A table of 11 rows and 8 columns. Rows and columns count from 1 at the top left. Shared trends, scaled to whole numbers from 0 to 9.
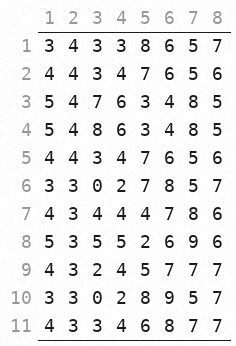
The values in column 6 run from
4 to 9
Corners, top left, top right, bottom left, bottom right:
3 7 4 7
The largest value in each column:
5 4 8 6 8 9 9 7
